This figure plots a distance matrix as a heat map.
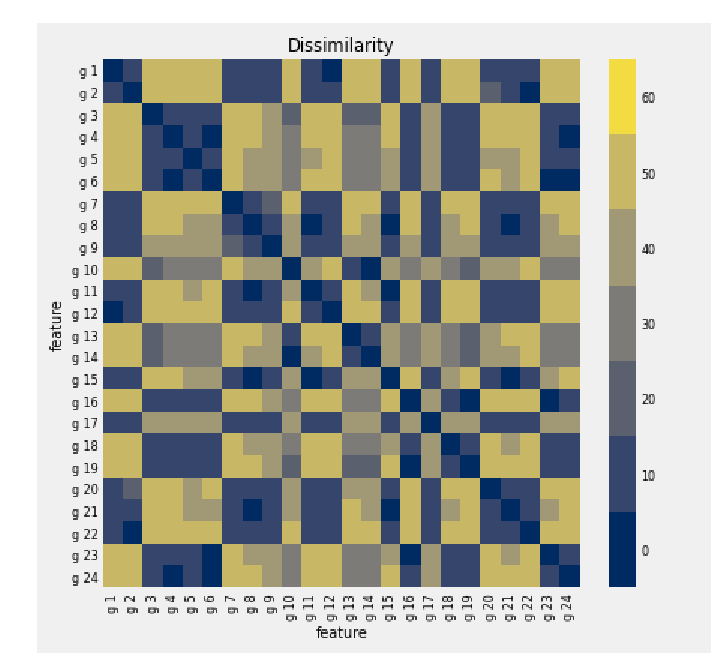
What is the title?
Dissimilarity
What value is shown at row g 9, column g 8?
10
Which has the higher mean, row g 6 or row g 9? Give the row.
g 6
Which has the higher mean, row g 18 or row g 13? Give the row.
g 13
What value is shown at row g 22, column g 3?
50
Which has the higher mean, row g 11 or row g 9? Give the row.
g 11
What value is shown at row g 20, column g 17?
10
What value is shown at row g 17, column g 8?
10
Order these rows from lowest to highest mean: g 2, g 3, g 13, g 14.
g 2, g 3, g 14, g 13
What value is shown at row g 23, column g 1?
50
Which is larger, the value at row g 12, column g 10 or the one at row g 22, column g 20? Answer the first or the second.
the first
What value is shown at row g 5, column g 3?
10
